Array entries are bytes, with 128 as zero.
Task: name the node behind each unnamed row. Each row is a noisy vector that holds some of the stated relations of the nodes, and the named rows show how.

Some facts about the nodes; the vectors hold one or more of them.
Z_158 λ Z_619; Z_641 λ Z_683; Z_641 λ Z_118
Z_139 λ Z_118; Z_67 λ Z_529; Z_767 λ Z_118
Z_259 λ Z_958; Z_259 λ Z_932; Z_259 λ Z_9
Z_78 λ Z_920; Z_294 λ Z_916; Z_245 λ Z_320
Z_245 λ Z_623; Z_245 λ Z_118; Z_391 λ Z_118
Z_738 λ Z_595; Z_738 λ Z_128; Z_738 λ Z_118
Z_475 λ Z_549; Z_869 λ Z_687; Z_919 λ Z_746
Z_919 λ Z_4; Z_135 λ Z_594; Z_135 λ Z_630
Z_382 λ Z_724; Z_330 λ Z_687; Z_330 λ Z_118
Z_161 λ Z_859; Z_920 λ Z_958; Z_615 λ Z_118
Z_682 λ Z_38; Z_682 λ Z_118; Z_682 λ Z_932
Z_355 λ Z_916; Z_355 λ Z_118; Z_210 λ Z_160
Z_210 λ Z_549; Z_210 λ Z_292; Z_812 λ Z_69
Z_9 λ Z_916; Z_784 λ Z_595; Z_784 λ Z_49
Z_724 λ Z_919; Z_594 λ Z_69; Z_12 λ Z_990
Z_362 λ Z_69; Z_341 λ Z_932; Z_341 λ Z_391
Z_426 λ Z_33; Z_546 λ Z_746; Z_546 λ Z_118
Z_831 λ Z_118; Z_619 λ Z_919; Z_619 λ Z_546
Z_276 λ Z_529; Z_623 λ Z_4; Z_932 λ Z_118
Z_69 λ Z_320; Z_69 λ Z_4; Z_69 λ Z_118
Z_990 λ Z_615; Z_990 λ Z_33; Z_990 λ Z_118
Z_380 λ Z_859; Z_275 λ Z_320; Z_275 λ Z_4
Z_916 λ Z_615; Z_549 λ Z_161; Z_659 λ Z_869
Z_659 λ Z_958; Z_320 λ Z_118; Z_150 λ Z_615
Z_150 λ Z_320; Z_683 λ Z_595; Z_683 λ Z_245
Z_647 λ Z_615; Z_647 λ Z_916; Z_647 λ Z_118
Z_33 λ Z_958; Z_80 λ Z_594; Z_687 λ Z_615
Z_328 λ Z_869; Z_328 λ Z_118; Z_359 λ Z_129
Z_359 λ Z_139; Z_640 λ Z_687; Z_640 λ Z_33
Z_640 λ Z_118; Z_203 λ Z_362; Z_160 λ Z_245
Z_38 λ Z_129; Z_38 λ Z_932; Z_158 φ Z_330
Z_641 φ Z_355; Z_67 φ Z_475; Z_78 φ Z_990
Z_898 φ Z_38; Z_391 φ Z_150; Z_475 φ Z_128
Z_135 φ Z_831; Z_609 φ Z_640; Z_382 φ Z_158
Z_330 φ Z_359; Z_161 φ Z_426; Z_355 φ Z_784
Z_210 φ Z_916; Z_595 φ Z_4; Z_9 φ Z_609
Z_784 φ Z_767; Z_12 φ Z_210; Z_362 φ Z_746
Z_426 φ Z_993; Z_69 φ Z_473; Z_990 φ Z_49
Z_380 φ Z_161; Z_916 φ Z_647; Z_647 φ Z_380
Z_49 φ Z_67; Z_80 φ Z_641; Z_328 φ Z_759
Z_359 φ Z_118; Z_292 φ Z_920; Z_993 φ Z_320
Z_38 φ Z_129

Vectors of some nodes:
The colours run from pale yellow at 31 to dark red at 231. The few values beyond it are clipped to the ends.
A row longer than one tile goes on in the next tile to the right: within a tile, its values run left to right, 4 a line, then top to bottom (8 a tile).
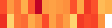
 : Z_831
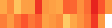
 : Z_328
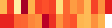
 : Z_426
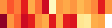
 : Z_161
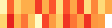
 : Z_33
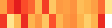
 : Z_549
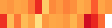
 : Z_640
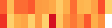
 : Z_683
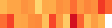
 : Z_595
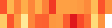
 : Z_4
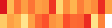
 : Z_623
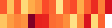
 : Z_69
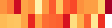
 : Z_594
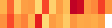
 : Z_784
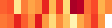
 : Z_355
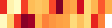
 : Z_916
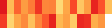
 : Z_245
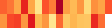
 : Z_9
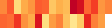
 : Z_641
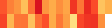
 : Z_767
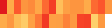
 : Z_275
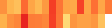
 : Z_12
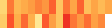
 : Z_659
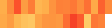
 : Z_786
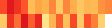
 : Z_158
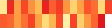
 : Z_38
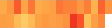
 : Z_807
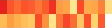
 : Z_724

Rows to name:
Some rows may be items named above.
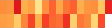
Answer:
Z_812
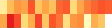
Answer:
Z_49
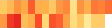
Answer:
Z_67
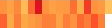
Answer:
Z_738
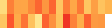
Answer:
Z_659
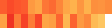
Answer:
Z_382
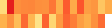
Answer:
Z_259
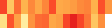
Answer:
Z_4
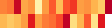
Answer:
Z_594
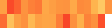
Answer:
Z_341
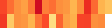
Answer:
Z_546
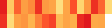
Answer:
Z_245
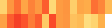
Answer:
Z_475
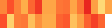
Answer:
Z_682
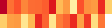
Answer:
Z_919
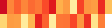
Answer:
Z_919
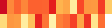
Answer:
Z_919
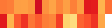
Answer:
Z_391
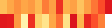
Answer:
Z_609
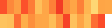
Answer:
Z_294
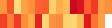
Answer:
Z_641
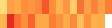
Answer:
Z_78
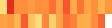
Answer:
Z_259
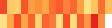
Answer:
Z_687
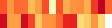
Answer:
Z_380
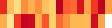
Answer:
Z_647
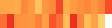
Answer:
Z_292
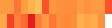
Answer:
Z_135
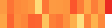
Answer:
Z_80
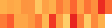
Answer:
Z_595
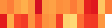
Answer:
Z_391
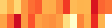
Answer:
Z_990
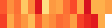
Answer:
Z_118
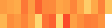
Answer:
Z_869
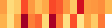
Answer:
Z_210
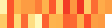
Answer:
Z_920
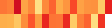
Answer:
Z_812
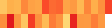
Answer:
Z_898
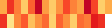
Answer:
Z_932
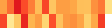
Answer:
Z_549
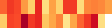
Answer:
Z_330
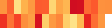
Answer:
Z_641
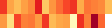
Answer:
Z_615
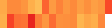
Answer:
Z_135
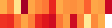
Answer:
Z_993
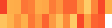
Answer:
Z_150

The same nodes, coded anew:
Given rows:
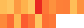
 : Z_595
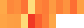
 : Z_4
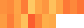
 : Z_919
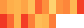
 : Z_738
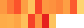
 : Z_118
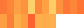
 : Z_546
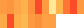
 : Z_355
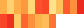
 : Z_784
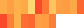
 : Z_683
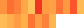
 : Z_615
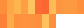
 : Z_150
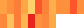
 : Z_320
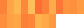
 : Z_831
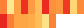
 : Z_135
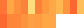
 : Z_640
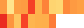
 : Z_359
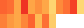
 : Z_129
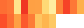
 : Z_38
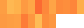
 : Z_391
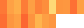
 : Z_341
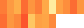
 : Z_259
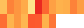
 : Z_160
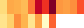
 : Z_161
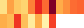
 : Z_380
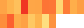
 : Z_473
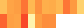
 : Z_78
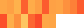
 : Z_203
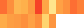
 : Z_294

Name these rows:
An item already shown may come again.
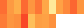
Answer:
Z_259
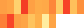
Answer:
Z_898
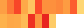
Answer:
Z_118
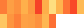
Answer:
Z_9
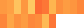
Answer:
Z_150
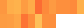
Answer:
Z_391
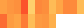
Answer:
Z_659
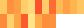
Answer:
Z_990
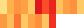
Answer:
Z_292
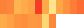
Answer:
Z_294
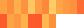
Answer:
Z_275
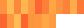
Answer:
Z_330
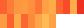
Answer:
Z_158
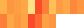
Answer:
Z_245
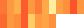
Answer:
Z_259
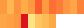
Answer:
Z_426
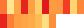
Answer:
Z_135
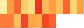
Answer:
Z_49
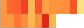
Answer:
Z_958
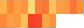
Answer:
Z_623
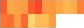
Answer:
Z_12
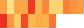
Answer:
Z_359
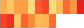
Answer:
Z_784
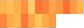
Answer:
Z_328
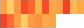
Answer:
Z_80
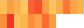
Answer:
Z_641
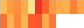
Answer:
Z_160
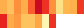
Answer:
Z_210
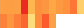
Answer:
Z_920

